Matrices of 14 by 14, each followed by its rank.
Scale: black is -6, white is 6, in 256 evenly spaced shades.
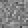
full rank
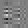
one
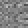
three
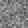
full rank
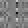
two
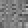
three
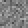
full rank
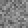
full rank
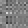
two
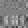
two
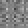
two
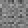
three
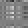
one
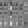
two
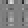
one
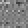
three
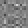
two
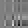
one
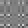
one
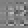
two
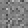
three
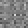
three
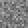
full rank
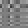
one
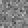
full rank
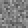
full rank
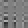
one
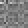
three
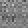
three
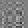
two
